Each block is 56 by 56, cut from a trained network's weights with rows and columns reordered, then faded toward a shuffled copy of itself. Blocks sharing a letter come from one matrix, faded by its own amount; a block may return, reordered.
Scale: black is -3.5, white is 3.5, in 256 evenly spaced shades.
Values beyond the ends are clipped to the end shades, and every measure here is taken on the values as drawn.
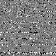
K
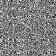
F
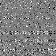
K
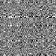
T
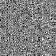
F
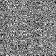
F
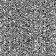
F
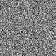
F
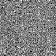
F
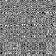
T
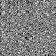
F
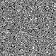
F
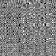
T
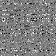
K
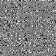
K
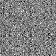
F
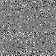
K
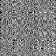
T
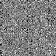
F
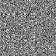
F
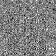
F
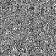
F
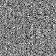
F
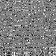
K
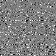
K
